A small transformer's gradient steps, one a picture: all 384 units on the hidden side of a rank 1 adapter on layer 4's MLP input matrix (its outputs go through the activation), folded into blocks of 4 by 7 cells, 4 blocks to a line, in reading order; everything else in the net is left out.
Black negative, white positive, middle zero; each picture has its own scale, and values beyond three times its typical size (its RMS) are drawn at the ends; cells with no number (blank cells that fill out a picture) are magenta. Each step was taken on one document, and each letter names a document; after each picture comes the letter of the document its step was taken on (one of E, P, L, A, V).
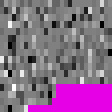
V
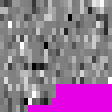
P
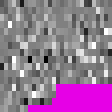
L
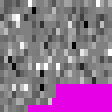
P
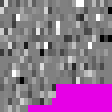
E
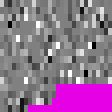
P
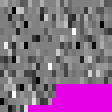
V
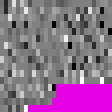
V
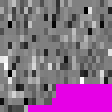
V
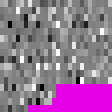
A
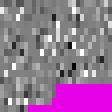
E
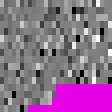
P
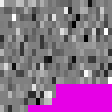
A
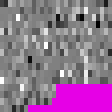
E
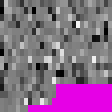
L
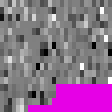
L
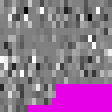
V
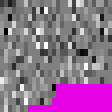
E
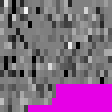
V
